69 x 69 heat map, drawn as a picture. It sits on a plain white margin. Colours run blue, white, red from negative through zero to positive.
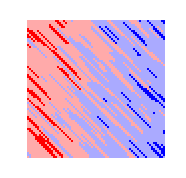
Slope: up to the left. Average level on the scale: 50%. Grain: diagonal, down to the right.
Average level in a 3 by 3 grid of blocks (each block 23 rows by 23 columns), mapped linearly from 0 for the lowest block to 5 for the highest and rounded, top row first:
520
520
520
